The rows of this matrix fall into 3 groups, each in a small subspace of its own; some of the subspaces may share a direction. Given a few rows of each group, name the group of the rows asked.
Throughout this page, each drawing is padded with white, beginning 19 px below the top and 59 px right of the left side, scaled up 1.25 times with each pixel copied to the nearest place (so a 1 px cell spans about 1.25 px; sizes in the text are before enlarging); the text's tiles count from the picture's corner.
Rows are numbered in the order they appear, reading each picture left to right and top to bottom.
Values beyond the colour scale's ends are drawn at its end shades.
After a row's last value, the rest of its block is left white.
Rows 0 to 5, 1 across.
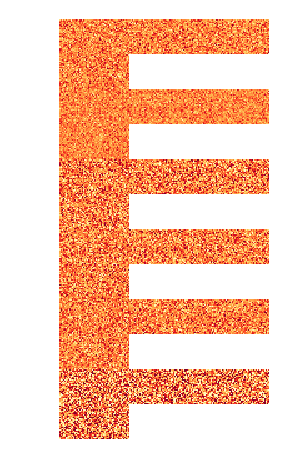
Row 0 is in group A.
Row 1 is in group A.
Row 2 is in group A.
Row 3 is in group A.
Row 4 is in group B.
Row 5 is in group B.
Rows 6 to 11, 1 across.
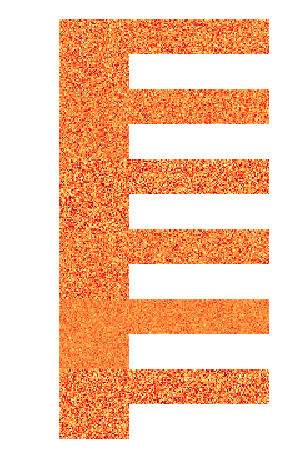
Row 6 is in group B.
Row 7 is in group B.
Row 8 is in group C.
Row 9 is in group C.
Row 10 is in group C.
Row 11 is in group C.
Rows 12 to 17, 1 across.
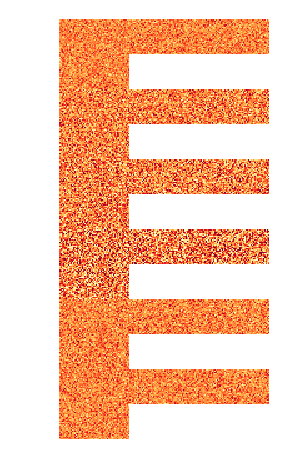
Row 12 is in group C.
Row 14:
C
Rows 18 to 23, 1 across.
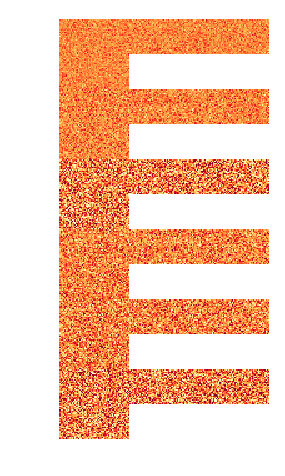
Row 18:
C
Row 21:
A
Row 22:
B
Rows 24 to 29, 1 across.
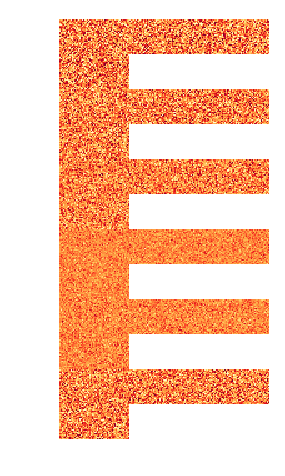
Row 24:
B
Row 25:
C
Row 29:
B
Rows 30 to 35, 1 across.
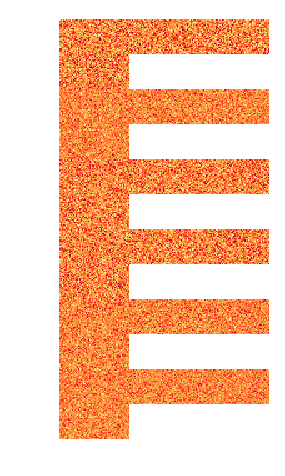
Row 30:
A
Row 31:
B
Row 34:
C
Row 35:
C
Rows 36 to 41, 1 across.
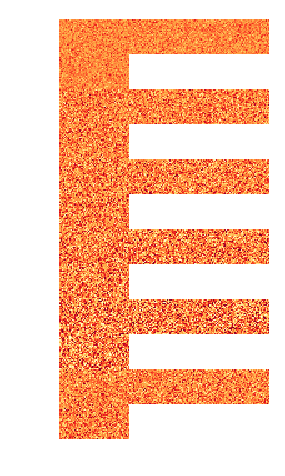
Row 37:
B
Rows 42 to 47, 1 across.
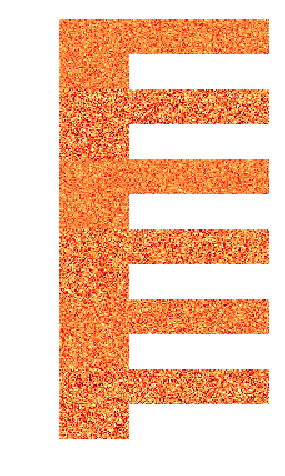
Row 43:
C
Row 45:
B
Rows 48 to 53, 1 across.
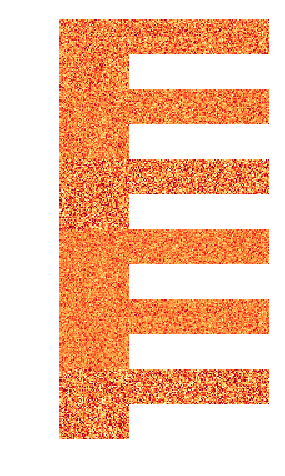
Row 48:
A
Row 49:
A
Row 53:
A
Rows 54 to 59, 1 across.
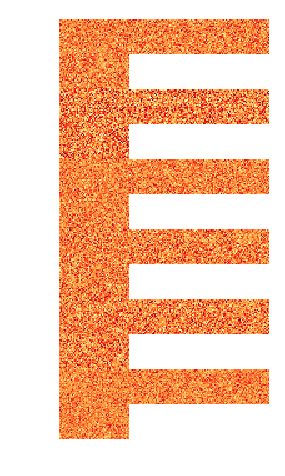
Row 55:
A
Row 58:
B
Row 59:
C
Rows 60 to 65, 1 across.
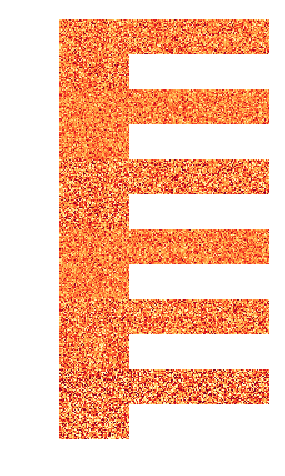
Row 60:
B
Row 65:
C
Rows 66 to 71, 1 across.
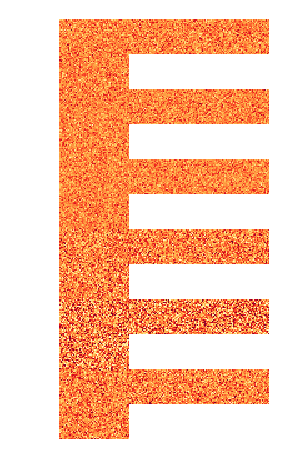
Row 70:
C
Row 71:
C
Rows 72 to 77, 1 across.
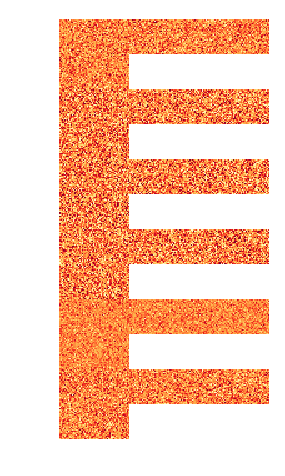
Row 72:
C
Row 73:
C
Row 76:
A
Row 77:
C
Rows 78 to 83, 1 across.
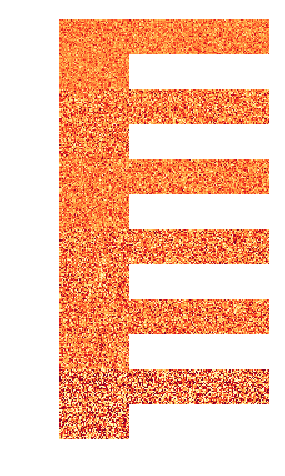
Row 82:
A
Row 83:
C
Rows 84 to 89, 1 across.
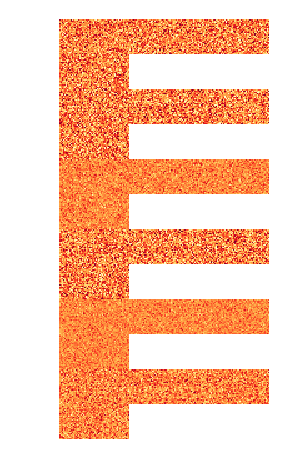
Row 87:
A
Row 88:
A
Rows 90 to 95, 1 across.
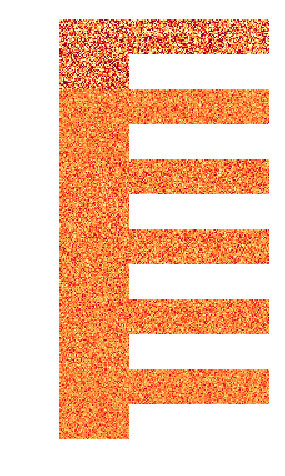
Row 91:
A
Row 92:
C
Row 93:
C
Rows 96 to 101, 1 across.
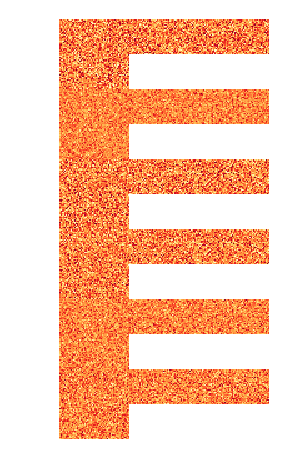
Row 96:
B
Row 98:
C
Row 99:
C
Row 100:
B
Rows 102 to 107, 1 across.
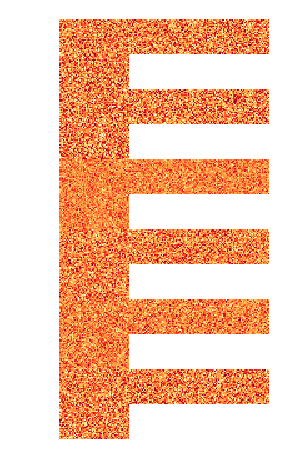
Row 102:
B
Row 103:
A
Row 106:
B
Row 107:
C
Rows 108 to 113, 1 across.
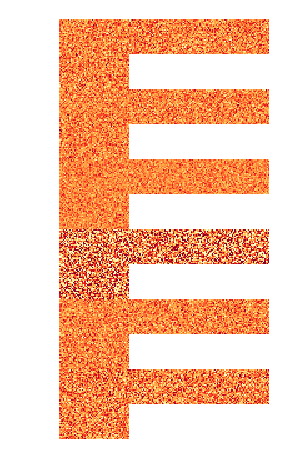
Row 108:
C
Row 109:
C
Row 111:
B
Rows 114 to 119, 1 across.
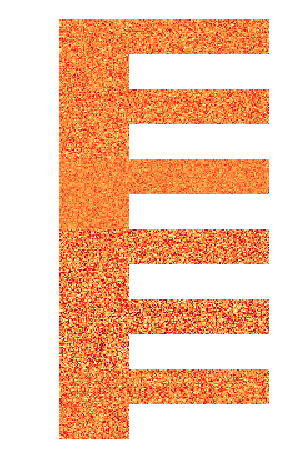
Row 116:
C
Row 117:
B
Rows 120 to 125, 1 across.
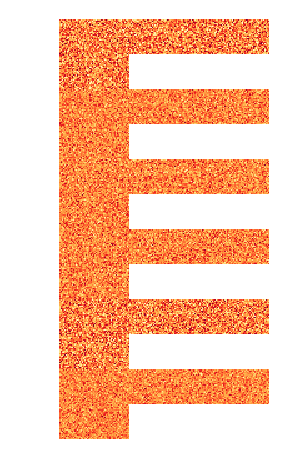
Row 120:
A
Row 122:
A
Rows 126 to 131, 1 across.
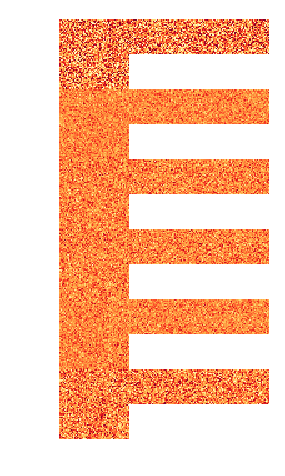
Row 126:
B
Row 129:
C
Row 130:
B
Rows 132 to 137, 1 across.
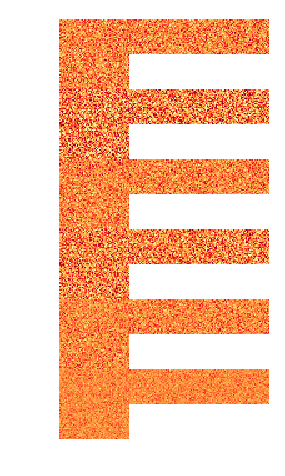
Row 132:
B
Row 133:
B
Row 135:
B
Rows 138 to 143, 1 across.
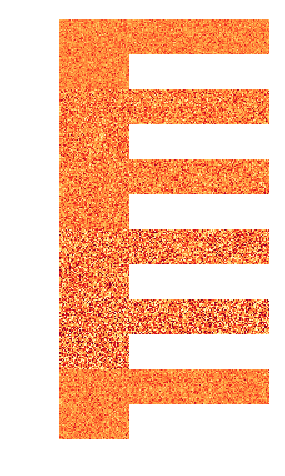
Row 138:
C
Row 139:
A
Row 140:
B
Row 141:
C
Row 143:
A
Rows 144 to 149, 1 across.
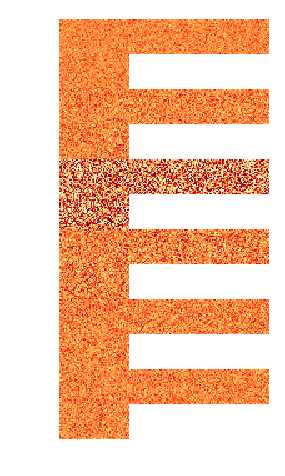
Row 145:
B
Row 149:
A
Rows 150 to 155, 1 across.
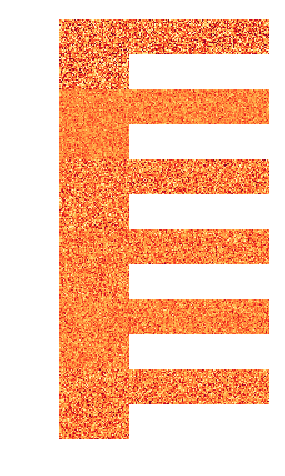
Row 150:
C
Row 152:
C
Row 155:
C
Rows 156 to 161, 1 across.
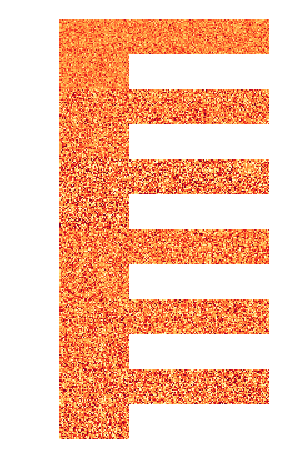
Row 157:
C
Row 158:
C
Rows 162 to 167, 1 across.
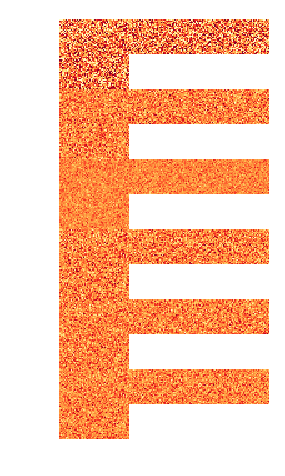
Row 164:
C
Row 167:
C
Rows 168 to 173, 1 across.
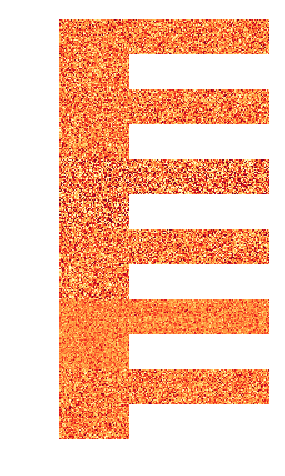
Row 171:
C
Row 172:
A
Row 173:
C
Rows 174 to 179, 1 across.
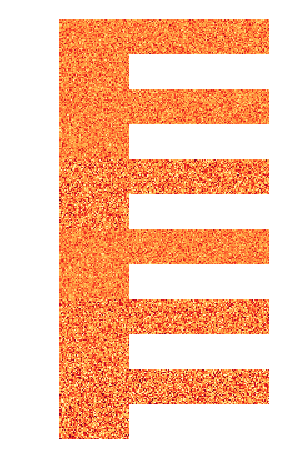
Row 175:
C
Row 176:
C
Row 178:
A
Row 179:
C
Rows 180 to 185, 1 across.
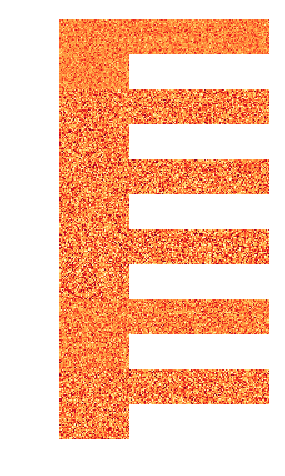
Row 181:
B
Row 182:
C
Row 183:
B
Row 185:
A
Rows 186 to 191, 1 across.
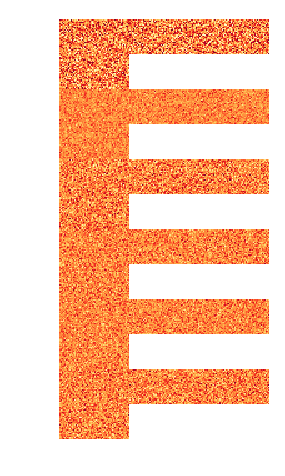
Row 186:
C
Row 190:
C
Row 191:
B
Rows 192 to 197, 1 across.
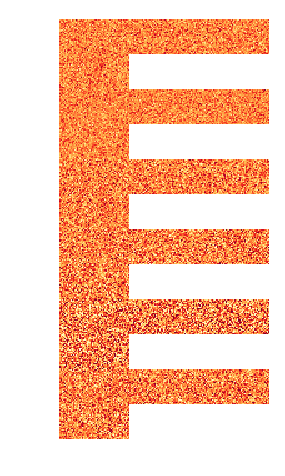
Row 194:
B
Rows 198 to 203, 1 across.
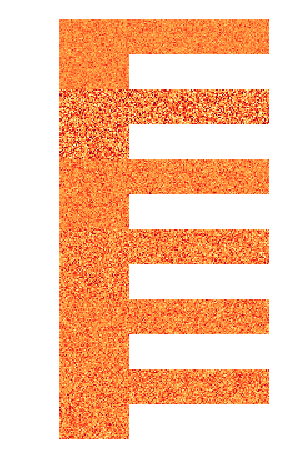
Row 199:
A
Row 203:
C
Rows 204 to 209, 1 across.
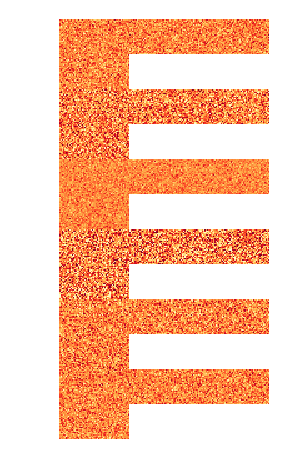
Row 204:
C
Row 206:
C
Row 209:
A
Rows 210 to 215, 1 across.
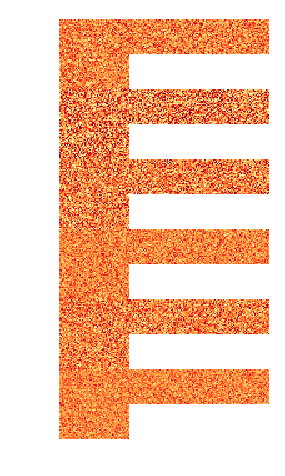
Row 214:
C
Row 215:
B
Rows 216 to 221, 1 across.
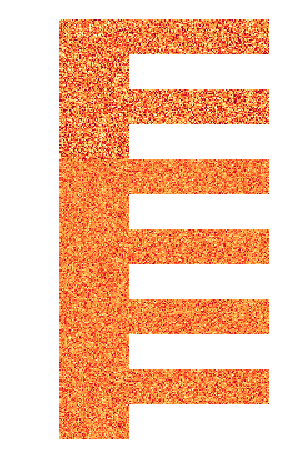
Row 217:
A
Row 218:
A
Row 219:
B
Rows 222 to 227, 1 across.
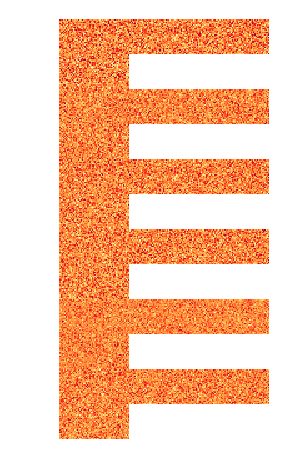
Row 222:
A
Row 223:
B
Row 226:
B
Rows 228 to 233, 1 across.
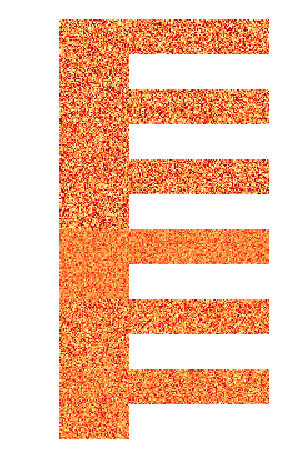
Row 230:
C
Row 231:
C
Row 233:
A
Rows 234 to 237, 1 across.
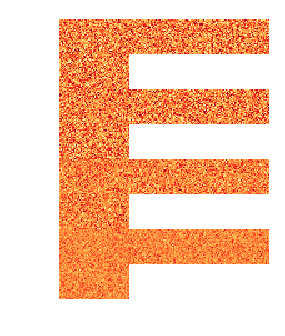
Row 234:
B
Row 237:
B
